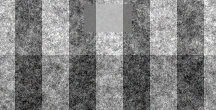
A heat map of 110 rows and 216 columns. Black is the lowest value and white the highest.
The top middle is the smoothest part. An odd patch, calmer than its surroundings, sits in the top middle. The top part is higher, up to a seam about 50% of the way down. Upright stripes repeat 4 times across the table.
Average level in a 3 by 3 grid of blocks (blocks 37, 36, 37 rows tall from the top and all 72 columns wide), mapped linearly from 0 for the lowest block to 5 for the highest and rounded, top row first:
545
423
101
